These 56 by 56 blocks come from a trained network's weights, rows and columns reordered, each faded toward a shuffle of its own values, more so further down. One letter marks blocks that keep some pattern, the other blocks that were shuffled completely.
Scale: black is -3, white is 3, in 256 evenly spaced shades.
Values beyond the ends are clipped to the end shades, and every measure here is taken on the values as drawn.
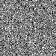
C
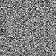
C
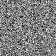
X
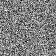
X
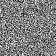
X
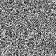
C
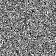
X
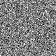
X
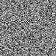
C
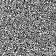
X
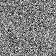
X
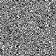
C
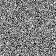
X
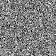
X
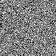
C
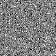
C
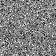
X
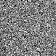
C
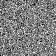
X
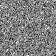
X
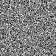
X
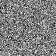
X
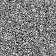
X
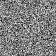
X
